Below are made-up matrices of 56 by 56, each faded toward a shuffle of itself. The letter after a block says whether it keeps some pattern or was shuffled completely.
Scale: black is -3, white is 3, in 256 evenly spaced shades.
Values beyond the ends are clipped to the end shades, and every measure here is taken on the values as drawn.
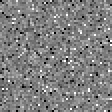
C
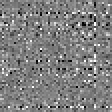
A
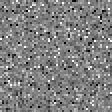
C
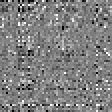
A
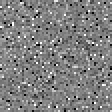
C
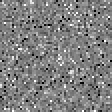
C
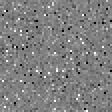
C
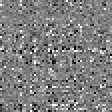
A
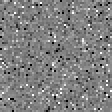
C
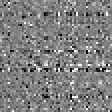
A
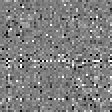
A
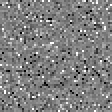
C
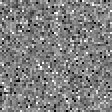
C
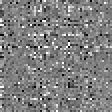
A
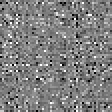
A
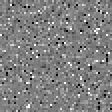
C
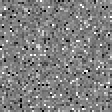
C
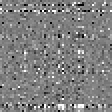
A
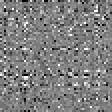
A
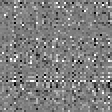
A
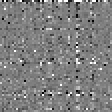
A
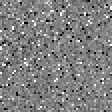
C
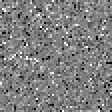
C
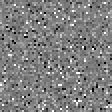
C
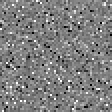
C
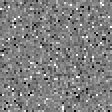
C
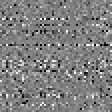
A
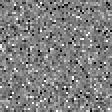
C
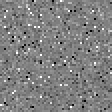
C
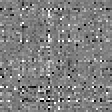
A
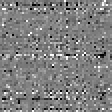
A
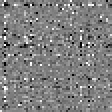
A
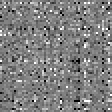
A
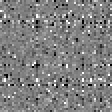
A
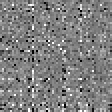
A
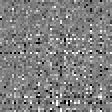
A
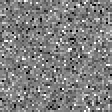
C
